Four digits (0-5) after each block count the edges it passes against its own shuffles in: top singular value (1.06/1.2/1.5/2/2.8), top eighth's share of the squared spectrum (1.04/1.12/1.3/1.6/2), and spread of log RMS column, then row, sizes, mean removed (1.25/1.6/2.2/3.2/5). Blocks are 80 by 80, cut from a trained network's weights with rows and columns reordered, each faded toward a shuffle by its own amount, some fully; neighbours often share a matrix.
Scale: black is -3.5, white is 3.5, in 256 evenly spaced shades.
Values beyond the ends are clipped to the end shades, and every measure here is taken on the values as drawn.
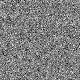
0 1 0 0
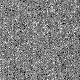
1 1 0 0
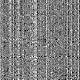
5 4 3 3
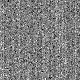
3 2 0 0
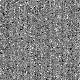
2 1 0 0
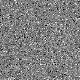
2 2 0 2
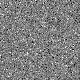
1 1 0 0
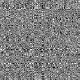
4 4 2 3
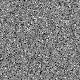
1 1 0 0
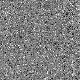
2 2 1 0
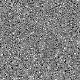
3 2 2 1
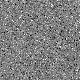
0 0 0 0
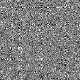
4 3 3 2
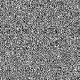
3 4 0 2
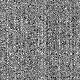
3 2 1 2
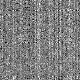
4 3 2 3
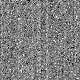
2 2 0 0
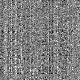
4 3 2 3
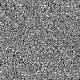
2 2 0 1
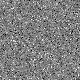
0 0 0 0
